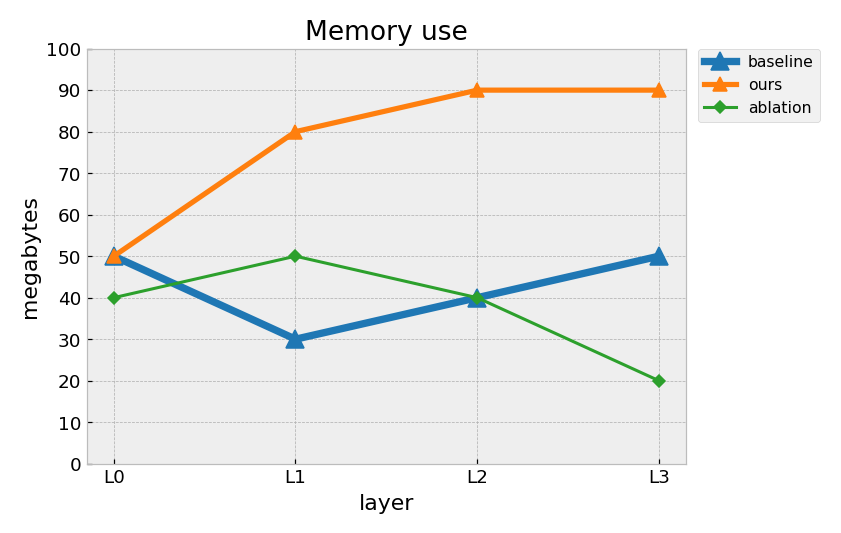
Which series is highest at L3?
ours
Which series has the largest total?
ours
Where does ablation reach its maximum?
L1
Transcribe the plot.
Title: Memory use
x-axis: layer, ticks L0 L1 L2 L3
y-axis: megabytes, ticks 0 10 20 30 40 50 60 70 80 90 100
Legend: baseline, ours, ablation
Values:
baseline: 50 30 40 50
ours: 50 80 90 90
ablation: 40 50 40 20
